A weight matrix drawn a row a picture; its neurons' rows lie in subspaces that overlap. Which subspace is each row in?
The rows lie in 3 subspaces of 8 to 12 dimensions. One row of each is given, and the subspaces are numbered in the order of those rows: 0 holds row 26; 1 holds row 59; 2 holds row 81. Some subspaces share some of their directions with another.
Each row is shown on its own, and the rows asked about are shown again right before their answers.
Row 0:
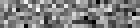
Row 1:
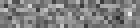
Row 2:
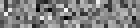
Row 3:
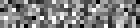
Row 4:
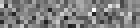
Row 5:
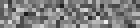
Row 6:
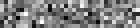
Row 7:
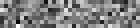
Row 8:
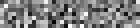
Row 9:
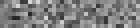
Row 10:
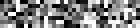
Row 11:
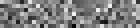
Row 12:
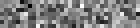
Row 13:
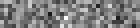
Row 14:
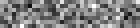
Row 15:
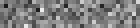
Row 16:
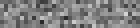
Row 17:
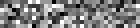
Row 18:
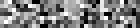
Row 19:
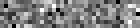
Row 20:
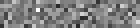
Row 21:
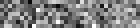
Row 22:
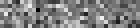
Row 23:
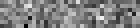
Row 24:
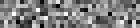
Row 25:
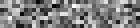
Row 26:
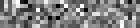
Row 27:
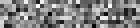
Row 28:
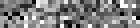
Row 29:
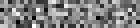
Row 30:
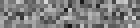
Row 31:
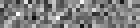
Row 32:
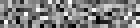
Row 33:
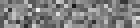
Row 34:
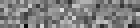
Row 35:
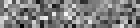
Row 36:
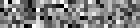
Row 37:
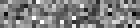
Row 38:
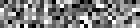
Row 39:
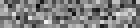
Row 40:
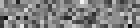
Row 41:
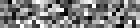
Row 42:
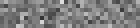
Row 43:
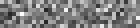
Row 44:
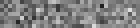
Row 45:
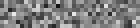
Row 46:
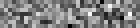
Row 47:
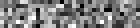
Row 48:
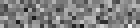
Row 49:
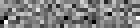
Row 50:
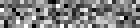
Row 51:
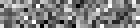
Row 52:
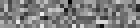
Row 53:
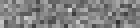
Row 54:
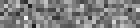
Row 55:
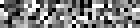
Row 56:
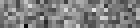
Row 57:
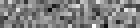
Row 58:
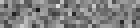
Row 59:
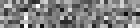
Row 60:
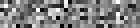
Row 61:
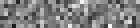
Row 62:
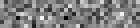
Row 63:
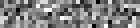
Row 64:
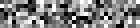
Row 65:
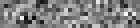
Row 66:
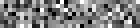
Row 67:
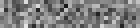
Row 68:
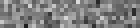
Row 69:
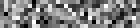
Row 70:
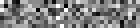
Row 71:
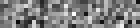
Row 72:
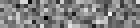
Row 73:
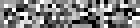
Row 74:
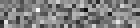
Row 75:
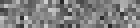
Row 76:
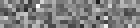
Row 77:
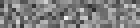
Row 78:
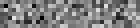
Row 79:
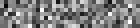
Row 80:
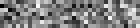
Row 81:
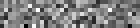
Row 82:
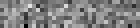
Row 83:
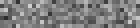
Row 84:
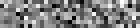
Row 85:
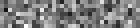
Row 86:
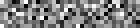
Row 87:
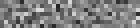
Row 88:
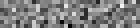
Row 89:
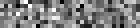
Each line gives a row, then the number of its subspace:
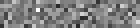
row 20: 2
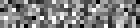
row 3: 1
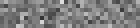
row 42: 0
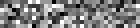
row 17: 1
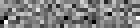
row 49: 1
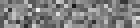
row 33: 1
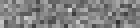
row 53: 1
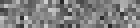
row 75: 0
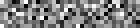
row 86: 2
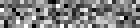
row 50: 0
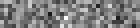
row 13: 1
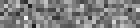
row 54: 0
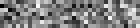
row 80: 1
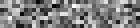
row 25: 1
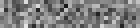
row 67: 0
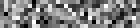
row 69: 1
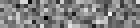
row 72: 1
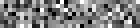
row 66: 0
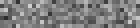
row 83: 1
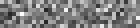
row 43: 1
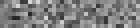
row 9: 1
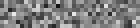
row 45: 0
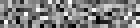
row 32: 0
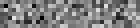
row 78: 1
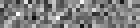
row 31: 0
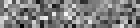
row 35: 1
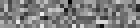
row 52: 2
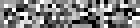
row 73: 2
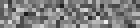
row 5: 0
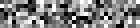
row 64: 1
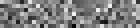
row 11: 1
